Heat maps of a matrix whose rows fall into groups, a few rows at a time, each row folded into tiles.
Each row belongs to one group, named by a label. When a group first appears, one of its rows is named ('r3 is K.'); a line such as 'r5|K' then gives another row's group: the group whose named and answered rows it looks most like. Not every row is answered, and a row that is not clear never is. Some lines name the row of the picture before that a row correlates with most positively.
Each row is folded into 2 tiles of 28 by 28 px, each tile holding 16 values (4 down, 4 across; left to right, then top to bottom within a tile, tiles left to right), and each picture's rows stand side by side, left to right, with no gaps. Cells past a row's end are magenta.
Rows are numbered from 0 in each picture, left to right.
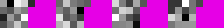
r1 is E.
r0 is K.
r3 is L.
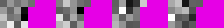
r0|E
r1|E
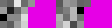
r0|K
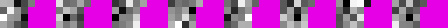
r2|K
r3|E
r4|K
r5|L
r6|K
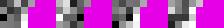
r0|K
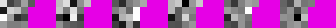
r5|L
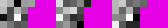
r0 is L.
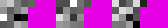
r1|L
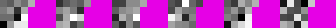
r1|E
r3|L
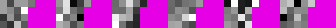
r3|E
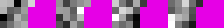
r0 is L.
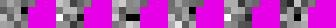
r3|E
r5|L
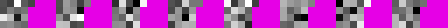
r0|L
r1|E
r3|L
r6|K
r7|E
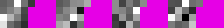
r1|E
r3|L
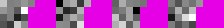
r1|K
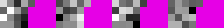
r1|K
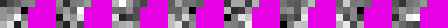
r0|E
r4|K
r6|E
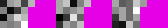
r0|K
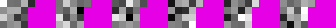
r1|E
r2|L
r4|K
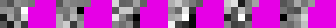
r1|E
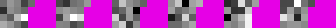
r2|E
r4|K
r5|L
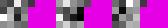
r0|L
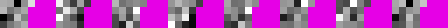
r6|L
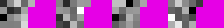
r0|K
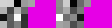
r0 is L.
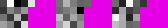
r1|E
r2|L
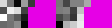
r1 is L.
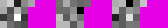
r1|E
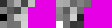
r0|K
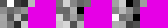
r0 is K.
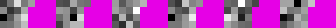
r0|K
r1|L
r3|K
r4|L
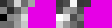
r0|K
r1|L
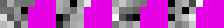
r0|E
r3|K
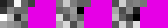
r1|E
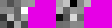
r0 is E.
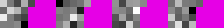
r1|E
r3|E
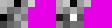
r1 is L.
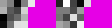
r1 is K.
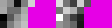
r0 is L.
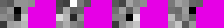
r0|L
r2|L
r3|E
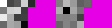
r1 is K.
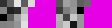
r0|K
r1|E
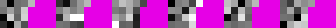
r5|L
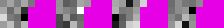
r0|E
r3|E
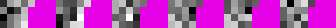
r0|K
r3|E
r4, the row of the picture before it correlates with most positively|3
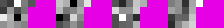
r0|L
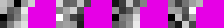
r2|K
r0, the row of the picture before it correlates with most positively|3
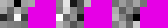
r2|E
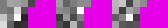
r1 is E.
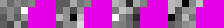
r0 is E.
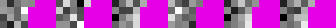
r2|K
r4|K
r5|K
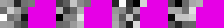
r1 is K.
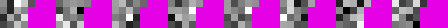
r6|K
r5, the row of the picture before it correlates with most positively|0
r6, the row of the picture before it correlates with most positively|1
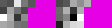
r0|L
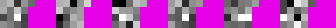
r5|L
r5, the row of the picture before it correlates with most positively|0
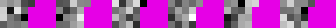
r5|E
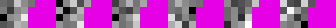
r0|K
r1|K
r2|K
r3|E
